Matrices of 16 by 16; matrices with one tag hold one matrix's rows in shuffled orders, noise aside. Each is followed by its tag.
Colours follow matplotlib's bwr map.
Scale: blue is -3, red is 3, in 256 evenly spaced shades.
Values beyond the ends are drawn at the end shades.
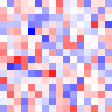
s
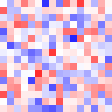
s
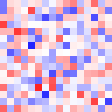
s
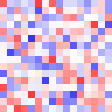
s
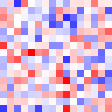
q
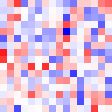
q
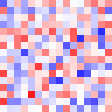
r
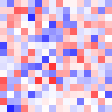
s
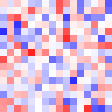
q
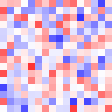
r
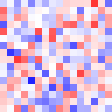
s
